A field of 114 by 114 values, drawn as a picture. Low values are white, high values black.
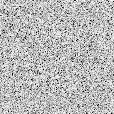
Slope: none. Odd rows or columns: none. Grain: fine. Mirror symmetry: none. Stripes: none. Average level on the scale: 30%. Histogram: skewed, a long tail of high values.
